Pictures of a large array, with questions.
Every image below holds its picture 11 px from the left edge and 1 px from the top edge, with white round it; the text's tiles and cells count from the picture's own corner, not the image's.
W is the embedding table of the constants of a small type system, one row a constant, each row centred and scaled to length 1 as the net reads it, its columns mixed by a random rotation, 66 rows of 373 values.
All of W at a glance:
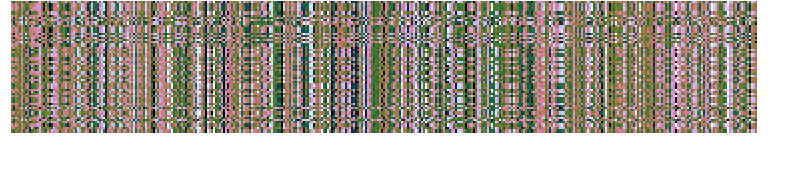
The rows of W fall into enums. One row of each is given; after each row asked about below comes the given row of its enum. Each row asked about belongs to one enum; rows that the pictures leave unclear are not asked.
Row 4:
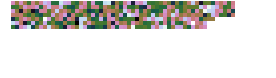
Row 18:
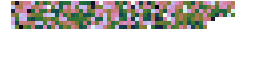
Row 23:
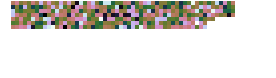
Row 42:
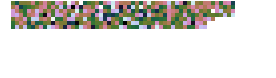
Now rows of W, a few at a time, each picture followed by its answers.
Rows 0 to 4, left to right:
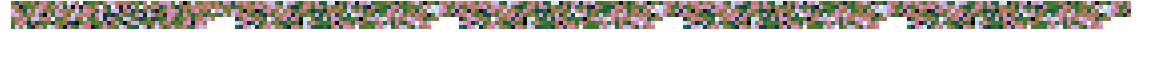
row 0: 42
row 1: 4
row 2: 4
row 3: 4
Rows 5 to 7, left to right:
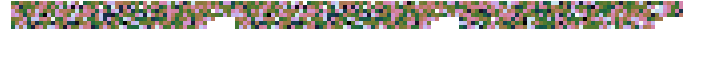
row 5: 42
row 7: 4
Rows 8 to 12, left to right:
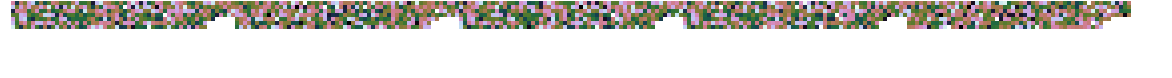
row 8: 18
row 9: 42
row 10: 18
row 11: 18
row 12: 23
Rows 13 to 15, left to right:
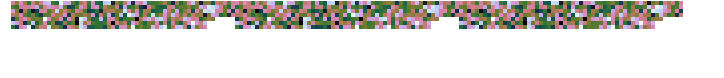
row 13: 4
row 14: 4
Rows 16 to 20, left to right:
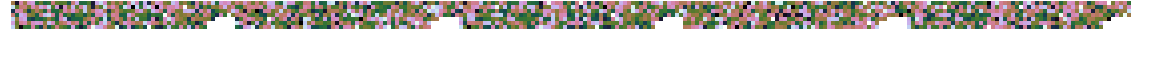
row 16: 18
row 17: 4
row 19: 23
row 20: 18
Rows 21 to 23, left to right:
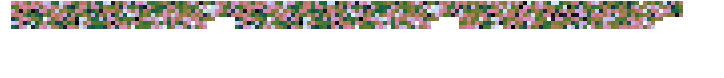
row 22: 4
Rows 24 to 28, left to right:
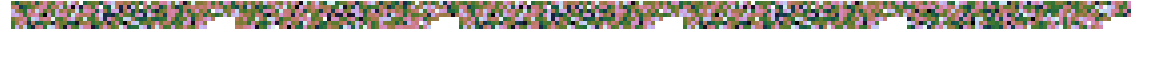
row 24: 42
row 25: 23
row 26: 42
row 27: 42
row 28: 4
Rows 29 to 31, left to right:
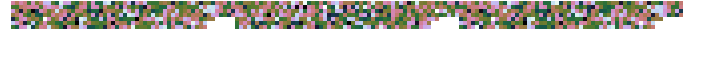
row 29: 4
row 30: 42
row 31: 4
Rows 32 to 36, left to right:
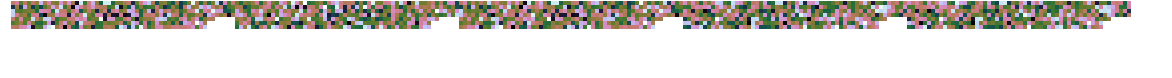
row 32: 23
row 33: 42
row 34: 23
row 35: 4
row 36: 4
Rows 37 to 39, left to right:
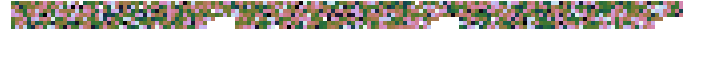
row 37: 42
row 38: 23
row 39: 4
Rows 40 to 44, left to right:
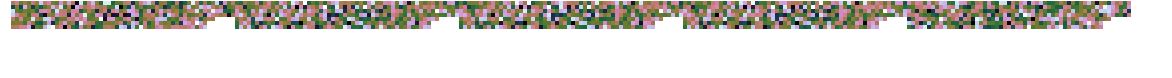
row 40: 23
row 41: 42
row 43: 42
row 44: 4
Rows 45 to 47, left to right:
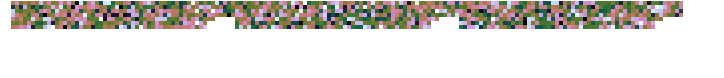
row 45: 23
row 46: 42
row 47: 4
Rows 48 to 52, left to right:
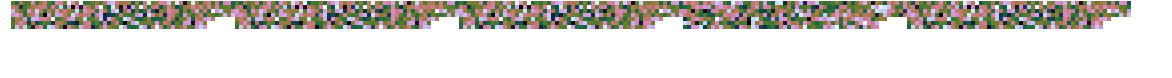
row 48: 42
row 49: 42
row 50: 42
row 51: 4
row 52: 42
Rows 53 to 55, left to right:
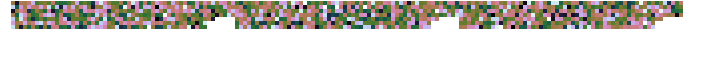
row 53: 18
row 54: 42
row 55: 23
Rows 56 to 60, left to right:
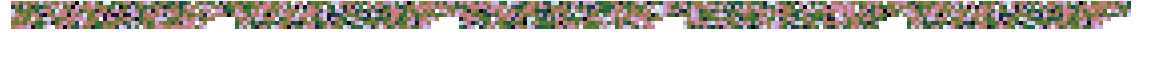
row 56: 23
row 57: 42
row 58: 4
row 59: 18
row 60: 42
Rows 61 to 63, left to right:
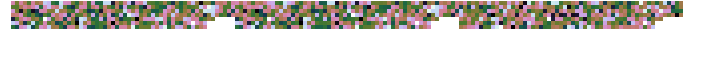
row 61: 4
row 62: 4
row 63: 23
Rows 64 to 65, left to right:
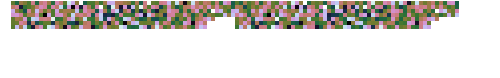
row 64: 42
